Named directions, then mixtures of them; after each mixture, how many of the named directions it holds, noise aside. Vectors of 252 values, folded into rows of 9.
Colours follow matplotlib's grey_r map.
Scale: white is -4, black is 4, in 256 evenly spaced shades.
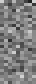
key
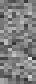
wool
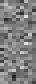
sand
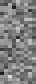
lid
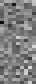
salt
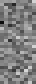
two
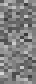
three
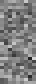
one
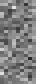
two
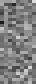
two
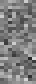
one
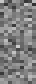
three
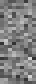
one
